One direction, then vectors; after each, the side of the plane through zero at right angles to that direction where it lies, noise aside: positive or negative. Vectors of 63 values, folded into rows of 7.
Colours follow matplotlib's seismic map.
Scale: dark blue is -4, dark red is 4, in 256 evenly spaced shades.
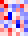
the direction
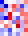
negative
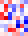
positive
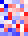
negative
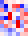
negative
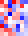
positive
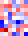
positive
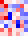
positive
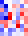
negative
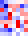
negative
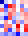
negative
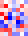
positive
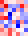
positive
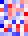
negative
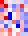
positive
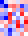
negative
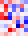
positive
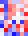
negative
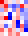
positive
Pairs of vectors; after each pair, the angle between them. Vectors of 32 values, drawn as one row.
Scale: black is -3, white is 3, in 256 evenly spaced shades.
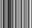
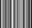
orthogonal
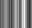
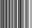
orthogonal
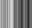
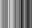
nearly parallel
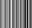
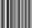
partly opposed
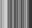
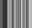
nearly opposite
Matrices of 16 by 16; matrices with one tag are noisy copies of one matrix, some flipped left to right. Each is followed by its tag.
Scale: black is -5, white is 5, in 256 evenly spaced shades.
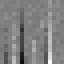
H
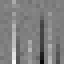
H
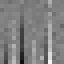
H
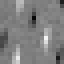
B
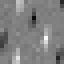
B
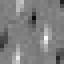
B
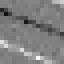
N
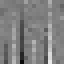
H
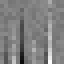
H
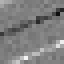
N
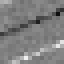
N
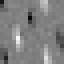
B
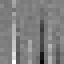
H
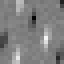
B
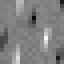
B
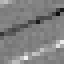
N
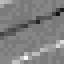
N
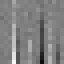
H
